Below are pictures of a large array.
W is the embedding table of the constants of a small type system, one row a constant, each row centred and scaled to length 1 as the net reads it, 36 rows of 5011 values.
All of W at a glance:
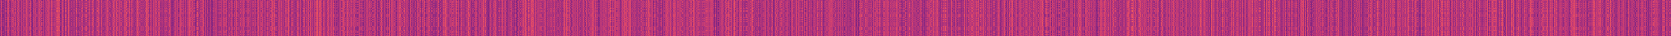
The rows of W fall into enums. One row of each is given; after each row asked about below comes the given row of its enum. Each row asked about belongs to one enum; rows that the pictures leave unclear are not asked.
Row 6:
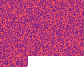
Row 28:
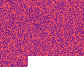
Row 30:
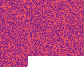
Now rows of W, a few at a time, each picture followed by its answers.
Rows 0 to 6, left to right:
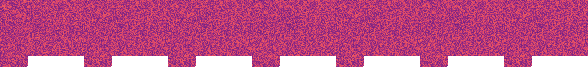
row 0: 30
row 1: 6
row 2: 6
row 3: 28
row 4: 6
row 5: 28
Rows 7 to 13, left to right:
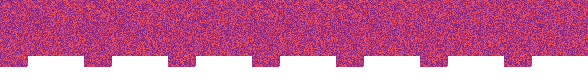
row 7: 28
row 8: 30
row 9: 6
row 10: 30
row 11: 30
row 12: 6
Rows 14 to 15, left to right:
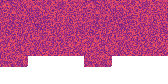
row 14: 28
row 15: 28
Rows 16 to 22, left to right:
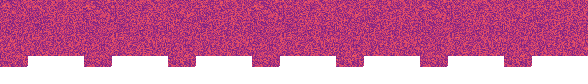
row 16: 28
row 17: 30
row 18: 6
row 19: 30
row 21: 30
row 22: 6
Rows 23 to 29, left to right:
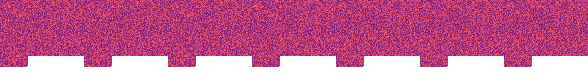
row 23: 6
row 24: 6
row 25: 6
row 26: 30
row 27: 28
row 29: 28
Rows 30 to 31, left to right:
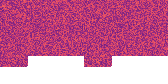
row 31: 6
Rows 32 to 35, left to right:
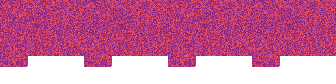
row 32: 6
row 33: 28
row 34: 6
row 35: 28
